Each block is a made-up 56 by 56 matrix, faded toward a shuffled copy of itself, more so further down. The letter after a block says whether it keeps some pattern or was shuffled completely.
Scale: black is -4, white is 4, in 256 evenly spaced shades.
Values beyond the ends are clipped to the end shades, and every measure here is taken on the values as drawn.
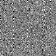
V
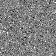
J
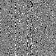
V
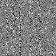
V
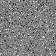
J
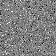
J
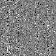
V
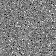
J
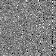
V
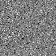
J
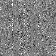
V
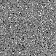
J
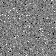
J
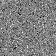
J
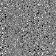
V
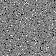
J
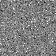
J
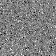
J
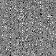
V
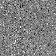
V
